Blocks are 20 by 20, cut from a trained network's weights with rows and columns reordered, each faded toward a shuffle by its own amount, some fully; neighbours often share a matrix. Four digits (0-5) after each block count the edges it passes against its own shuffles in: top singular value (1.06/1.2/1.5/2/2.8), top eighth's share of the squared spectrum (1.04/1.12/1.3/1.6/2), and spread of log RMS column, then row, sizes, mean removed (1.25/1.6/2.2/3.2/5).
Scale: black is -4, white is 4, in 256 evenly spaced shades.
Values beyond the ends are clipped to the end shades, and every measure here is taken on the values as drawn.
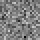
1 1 0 0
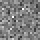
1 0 0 0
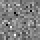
0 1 0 0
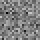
2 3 0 1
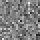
0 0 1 0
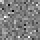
0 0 0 0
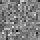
0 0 0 0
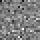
0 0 0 0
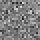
1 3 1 1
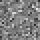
0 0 0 0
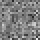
3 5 2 1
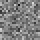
2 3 1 0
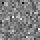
0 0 0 0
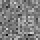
2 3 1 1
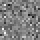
1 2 0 0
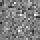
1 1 0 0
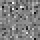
2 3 1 1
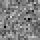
1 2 0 0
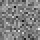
0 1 0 0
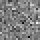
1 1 0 0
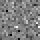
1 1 0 0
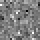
1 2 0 0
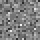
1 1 1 0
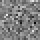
1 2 0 1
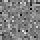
1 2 0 0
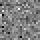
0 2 0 0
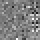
3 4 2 1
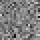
2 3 1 0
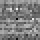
3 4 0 1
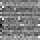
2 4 1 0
